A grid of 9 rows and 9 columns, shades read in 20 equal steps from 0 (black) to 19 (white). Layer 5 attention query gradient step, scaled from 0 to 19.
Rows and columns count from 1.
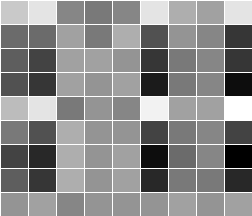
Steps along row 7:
down up down up down up up down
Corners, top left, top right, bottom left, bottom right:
15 17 11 12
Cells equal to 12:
13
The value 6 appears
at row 2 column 6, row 4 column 1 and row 6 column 2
